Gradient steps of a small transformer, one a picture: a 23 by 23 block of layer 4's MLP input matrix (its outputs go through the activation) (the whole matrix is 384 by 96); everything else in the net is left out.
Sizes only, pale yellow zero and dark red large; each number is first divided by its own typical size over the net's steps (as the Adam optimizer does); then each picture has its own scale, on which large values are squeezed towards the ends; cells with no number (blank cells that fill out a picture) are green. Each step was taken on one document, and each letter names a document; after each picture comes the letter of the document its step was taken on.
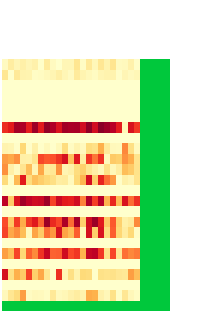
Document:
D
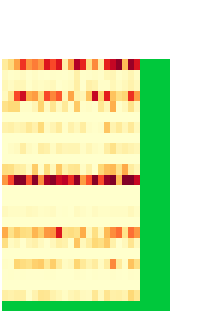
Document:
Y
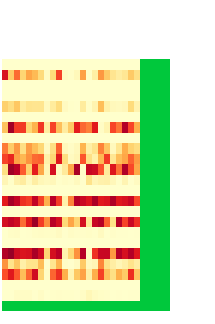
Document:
D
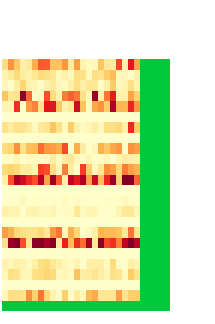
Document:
Y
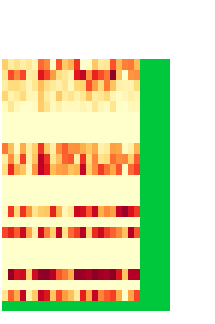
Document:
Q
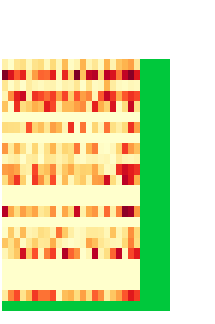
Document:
Y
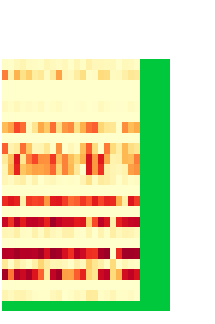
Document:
D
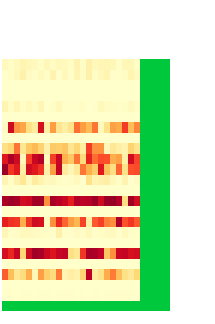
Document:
D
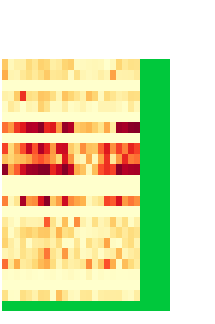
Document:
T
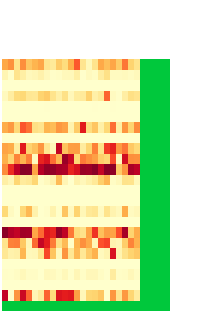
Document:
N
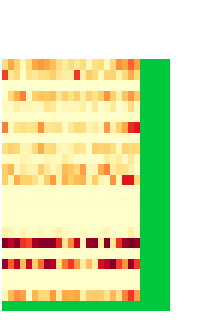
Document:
Y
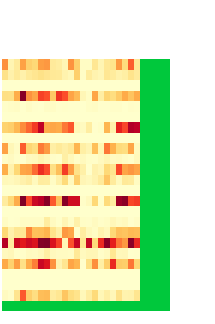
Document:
T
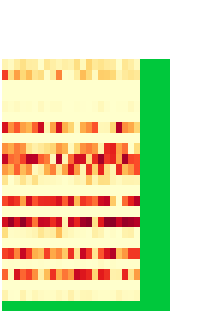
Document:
D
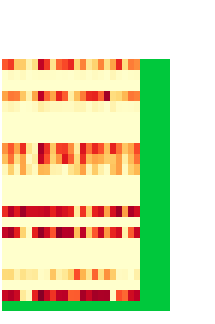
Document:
Q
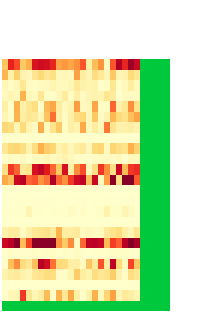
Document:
Y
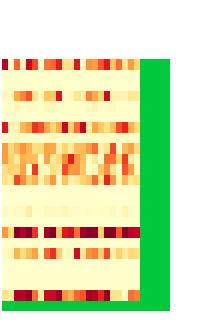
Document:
N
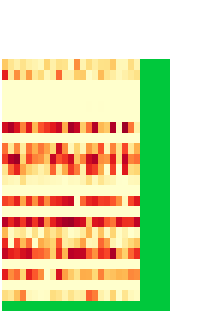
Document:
D
